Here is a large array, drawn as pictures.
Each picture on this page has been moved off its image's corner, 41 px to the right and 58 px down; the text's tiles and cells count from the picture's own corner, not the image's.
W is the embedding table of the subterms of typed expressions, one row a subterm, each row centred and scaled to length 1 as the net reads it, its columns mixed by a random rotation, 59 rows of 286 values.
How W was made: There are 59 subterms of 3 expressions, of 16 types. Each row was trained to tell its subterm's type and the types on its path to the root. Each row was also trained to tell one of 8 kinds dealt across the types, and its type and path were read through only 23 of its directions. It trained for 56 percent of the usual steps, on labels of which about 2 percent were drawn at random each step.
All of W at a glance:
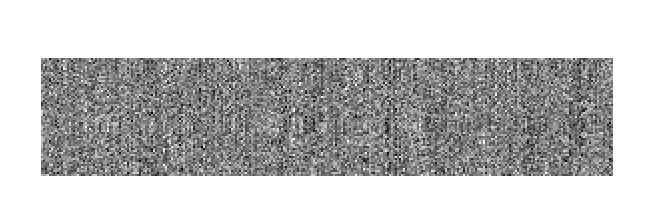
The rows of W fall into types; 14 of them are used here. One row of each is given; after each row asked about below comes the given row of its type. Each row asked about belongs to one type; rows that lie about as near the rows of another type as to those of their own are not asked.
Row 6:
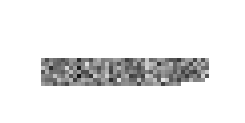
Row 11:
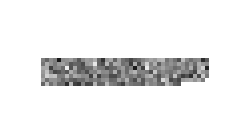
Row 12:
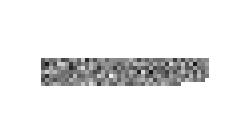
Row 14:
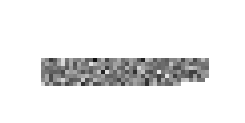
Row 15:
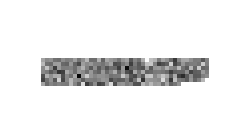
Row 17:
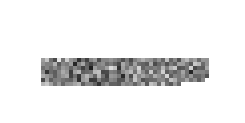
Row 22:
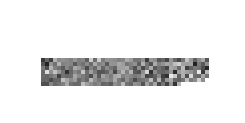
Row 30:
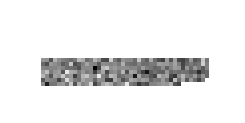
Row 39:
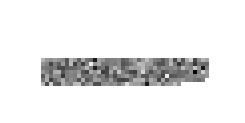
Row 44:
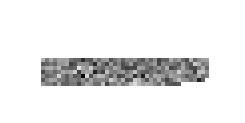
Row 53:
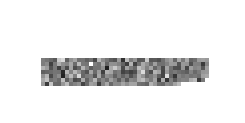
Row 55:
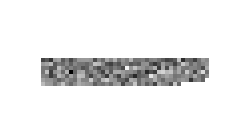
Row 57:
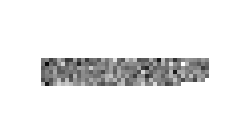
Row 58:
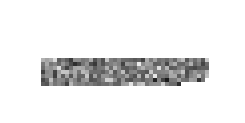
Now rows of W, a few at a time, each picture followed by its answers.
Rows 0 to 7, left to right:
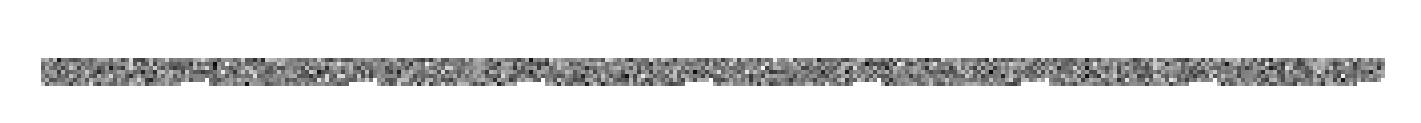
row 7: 39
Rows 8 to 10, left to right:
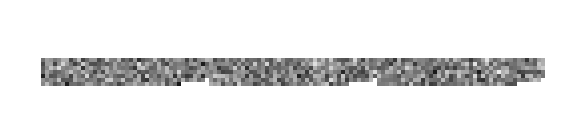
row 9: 6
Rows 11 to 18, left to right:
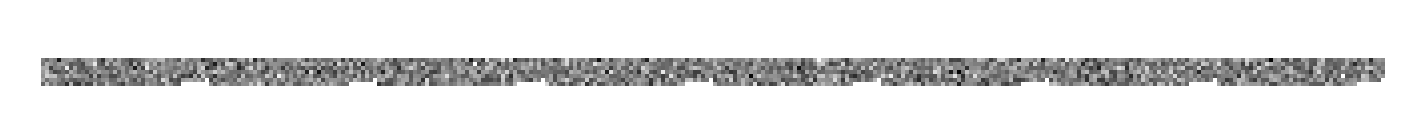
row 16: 6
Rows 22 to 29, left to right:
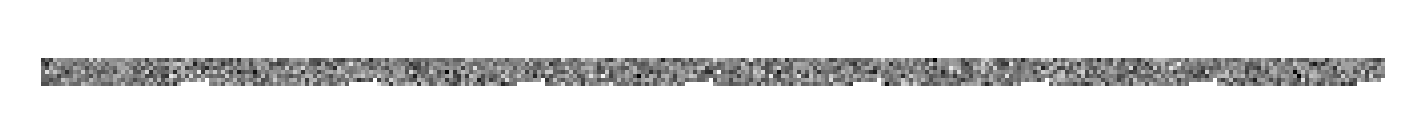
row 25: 15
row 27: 39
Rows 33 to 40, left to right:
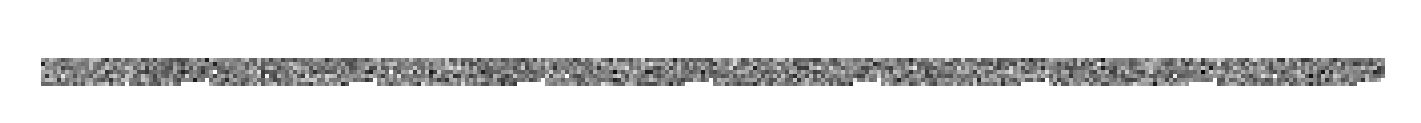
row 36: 6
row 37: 14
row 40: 15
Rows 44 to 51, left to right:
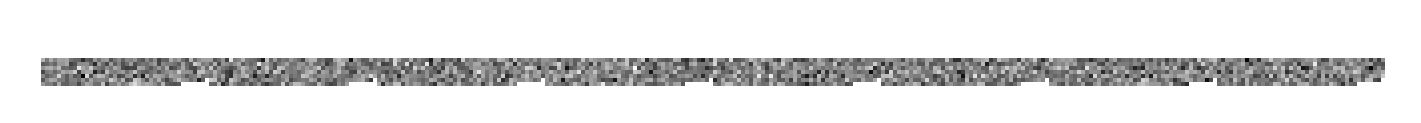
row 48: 15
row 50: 44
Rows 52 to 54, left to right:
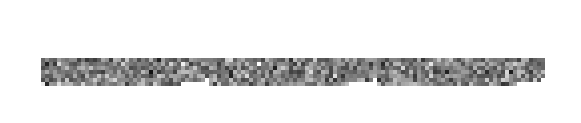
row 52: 57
